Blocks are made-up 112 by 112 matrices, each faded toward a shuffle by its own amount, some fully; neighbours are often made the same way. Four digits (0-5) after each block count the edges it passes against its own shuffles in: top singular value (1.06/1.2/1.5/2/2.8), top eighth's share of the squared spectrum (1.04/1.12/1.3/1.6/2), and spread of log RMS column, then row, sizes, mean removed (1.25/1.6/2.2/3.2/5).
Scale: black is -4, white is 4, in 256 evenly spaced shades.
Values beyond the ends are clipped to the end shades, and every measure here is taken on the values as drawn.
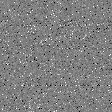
3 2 0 1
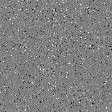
1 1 0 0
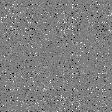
2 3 2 2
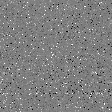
2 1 0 1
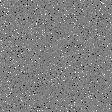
0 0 0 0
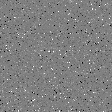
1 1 0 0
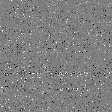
2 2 1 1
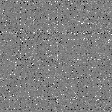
2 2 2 2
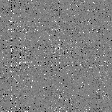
2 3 2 2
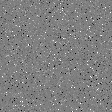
0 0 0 0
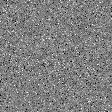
0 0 0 0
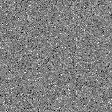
3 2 1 0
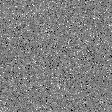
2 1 0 0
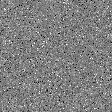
2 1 0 0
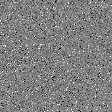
3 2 0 0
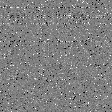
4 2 1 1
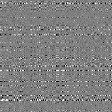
5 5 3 4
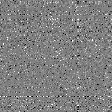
4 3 1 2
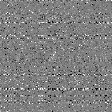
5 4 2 3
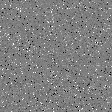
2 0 0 0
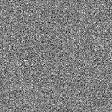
4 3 2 1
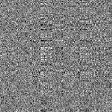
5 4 3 3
